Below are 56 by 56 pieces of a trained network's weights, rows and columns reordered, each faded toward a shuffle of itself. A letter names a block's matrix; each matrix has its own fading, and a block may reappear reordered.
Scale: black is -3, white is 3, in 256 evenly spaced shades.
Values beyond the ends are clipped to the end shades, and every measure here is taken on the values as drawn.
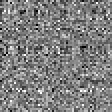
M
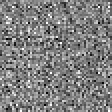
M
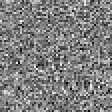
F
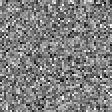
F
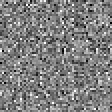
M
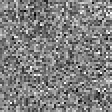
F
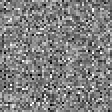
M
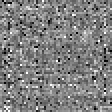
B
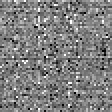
B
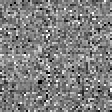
B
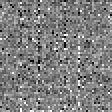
B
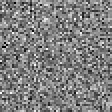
F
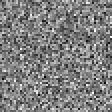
F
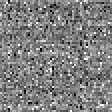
B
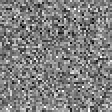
F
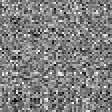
M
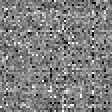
B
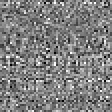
M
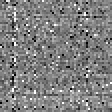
B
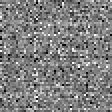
B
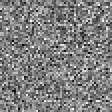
F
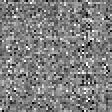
B
